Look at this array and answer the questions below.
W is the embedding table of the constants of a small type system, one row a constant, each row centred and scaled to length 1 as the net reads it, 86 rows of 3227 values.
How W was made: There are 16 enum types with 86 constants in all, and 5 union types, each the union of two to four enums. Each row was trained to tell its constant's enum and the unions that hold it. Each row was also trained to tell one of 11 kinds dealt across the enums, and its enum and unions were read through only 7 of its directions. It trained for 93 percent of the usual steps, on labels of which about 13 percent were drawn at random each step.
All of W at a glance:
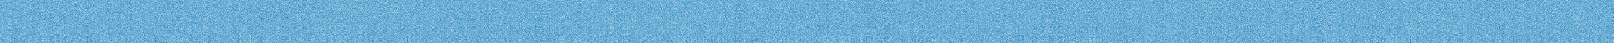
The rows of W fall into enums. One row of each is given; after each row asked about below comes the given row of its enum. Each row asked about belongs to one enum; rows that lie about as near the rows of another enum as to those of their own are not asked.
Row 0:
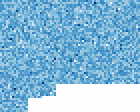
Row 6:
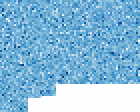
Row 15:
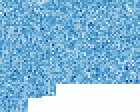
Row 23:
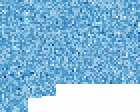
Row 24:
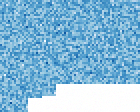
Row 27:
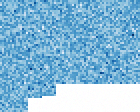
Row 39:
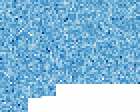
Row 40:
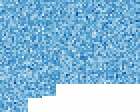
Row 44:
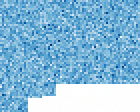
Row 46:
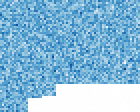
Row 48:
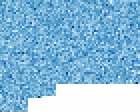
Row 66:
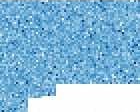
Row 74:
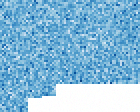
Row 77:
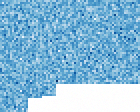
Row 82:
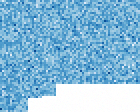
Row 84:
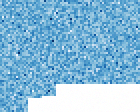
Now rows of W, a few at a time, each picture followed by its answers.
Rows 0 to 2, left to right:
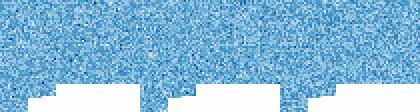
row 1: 39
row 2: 40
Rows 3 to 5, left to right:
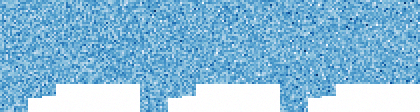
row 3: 48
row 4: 23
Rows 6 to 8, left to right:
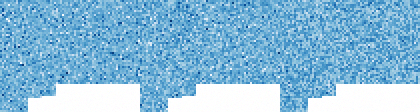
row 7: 40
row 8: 0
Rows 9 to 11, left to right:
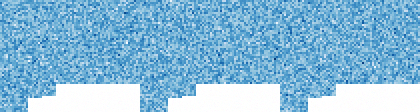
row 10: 39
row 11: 48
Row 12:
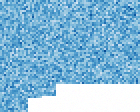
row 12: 66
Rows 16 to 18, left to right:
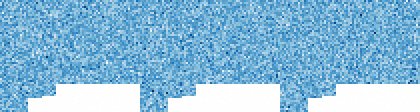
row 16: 27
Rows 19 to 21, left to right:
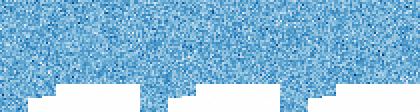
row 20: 66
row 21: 77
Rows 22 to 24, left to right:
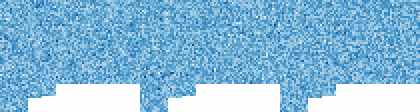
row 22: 48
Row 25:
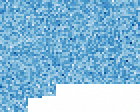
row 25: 24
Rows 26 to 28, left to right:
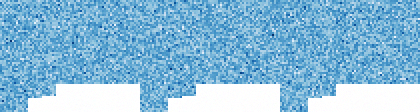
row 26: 66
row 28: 44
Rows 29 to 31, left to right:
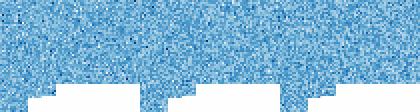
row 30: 84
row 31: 27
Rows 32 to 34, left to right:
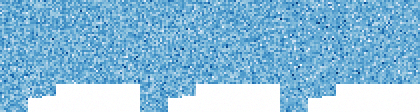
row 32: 23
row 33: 44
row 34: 23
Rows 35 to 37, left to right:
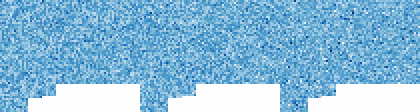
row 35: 0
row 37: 74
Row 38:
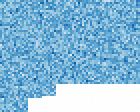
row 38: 27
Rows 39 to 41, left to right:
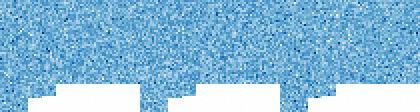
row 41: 74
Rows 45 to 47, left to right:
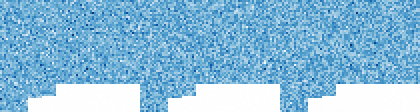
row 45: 82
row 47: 27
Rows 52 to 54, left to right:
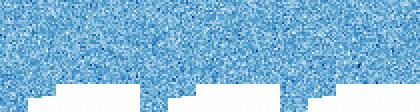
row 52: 6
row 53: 0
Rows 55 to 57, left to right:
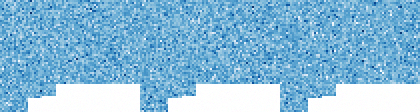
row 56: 44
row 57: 77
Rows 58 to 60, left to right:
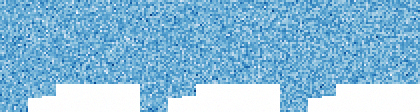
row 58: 82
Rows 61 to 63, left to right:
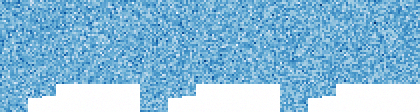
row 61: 23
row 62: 39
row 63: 77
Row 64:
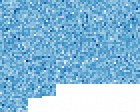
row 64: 0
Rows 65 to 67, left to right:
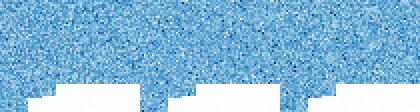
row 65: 40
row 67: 66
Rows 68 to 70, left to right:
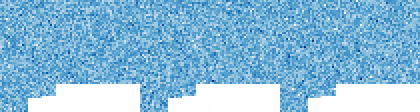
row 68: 48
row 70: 44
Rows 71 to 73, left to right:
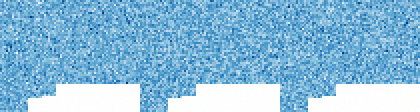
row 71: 82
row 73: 39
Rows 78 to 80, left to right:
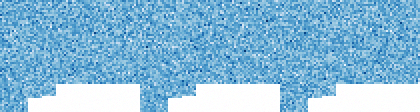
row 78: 23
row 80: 66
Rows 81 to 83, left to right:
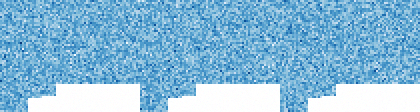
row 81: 82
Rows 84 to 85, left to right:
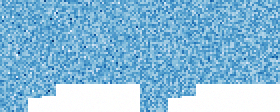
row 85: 0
